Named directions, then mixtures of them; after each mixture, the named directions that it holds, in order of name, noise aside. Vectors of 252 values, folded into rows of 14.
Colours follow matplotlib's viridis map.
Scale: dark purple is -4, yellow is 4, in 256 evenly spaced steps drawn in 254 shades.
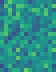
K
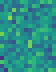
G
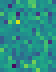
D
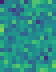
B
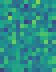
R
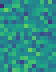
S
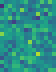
D, G, S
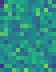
G, K, S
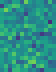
S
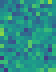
B, G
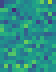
B, S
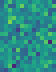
D, K, R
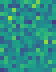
D, G, R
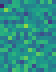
S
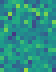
K, R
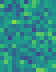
B, D, S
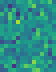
D, G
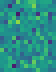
D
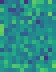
B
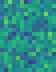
B, K, S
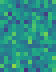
D, K, R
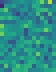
B, G, S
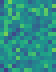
K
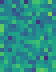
B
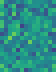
K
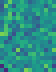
G, K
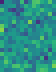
B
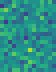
S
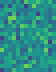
D, R, S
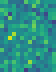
K, R, S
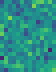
B, G, R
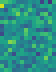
B, G, S
